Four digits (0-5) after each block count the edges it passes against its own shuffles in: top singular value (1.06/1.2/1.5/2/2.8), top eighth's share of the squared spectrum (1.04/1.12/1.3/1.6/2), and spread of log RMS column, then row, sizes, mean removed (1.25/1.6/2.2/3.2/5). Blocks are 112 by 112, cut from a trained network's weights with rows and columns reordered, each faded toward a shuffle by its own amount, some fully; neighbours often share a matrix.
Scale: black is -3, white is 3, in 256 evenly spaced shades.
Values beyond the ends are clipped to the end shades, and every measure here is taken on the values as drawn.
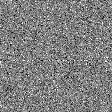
2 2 0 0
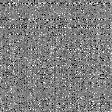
3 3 0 3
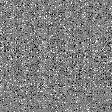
2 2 0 2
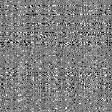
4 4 1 4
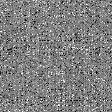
3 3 1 3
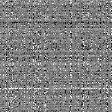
4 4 4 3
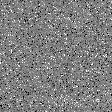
0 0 0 0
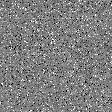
0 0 0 0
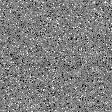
0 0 0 0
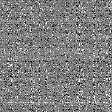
3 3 3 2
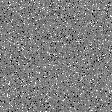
0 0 0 0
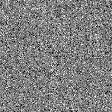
3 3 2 0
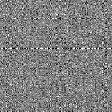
4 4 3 3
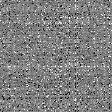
3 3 3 1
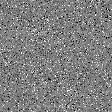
1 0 0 0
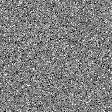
2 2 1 0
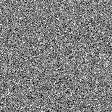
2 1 0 0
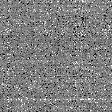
3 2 2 1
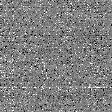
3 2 2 0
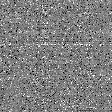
2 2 2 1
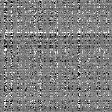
4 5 4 3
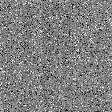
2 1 0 1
